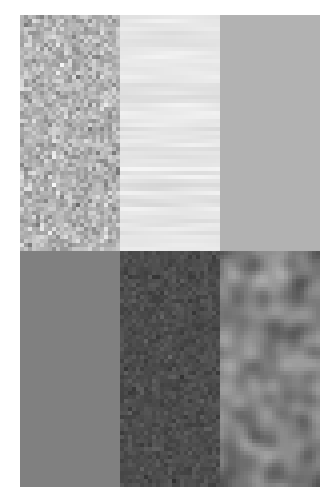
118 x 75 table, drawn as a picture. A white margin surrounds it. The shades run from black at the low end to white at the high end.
It is made of 2 by 3 panels. Panel 1,1: high, fine-grained. Panel 1,2: very high, streaked across, faint in contrast. Panel 1,3: high, flat. Panel 2,1: middling, flat. Panel 2,2: low, fine-grained, faint in contrast. Panel 2,3: middling, blotchy.
